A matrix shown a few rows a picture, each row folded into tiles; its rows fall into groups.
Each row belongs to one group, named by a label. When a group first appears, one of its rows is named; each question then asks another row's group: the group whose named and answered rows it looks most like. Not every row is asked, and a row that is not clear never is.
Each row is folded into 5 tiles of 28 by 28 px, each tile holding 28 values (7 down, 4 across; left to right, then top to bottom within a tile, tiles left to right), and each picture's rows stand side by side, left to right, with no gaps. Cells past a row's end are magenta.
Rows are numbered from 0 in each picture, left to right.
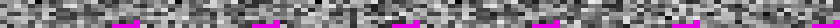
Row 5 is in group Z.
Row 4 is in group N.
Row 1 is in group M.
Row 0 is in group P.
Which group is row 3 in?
P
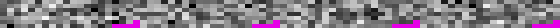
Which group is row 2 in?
P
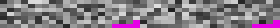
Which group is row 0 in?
N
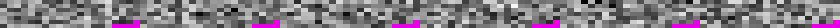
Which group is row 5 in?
N
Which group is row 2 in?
Z
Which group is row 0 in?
N
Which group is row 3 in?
P
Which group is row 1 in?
Z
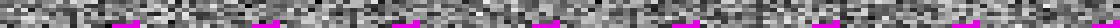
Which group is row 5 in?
N
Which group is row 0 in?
M
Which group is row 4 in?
M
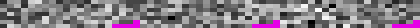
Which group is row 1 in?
N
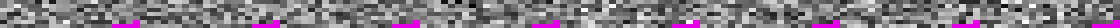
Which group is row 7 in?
M
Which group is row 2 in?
Z
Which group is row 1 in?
N
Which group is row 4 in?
M
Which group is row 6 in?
N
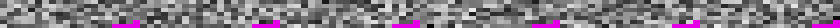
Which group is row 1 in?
N
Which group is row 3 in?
P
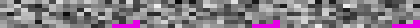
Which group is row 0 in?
Z
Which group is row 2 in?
P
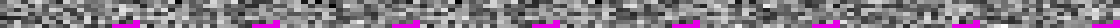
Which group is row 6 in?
N
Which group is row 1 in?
M
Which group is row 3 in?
M
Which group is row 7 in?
N
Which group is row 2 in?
P
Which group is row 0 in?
N
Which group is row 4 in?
P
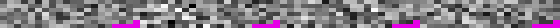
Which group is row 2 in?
P
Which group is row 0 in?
Z
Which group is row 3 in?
Z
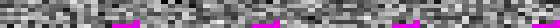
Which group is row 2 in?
N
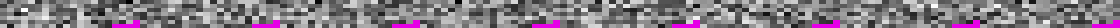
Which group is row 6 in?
P
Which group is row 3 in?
M
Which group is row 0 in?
M
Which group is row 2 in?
M
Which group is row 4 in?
M
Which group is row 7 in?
Z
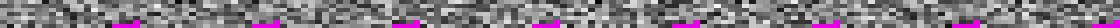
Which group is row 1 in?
P
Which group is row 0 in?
P
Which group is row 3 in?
N
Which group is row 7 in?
Z
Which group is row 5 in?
Z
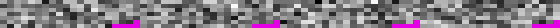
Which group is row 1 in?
P
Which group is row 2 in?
M
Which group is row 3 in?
N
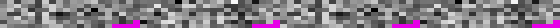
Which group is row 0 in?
Z
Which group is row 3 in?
M
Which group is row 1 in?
M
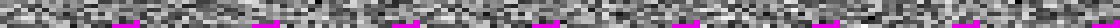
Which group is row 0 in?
Z
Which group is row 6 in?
N
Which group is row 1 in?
N
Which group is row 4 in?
Z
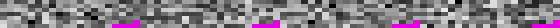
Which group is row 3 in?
M
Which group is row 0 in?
Z
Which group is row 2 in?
Z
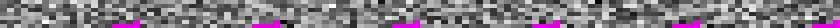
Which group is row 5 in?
Z
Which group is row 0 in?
M
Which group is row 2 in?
M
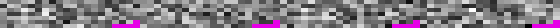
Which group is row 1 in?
Z
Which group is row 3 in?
N
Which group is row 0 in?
P
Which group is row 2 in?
P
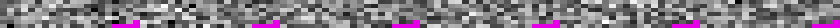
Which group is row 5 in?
P
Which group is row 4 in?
M
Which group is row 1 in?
Z
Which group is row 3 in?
N
